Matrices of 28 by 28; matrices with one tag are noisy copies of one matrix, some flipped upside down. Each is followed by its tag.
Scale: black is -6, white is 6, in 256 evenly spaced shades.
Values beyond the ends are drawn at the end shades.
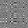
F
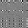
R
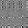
R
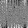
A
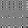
R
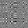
F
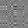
F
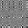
R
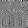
R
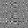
F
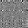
R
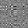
F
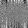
A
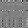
R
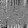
A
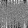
A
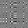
F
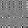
R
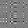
F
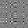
F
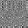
R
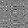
F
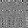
R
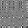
R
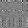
R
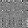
R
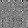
R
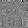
R
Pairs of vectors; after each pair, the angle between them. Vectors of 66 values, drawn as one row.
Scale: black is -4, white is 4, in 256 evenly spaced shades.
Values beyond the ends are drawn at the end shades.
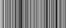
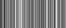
nearly opposite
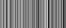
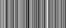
partly aligned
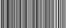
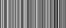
nearly opposite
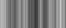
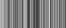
partly aligned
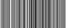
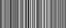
nearly opposite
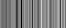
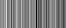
partly opposed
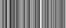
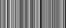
nearly opposite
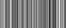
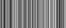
nearly opposite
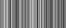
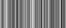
partly aligned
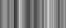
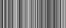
partly opposed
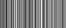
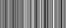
orthogonal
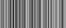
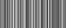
nearly opposite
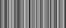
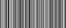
partly aligned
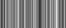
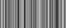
nearly opposite
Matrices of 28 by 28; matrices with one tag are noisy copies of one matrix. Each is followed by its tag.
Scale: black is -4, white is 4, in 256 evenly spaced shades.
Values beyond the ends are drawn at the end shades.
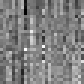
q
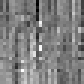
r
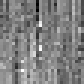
r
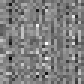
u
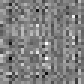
u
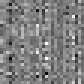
u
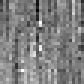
r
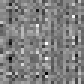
u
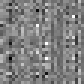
u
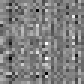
u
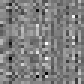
u
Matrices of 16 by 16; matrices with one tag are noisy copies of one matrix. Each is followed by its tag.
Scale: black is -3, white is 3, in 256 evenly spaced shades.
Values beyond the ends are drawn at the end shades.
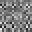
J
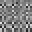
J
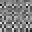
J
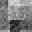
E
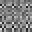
J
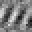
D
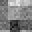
E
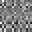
J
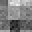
E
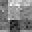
E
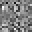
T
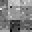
E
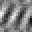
D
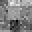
E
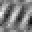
D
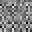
J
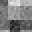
E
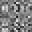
T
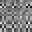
J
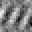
D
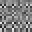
J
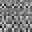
J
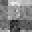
E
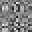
T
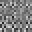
J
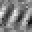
D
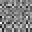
J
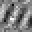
D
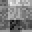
E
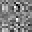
T
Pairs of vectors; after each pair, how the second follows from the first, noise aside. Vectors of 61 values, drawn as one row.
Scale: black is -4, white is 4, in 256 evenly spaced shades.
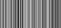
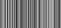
shuffled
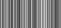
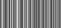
shuffled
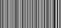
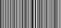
wrapped around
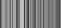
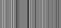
partly zeroed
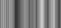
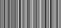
shuffled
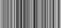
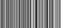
shuffled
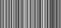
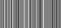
partly zeroed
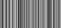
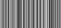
wrapped around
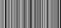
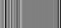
partly zeroed
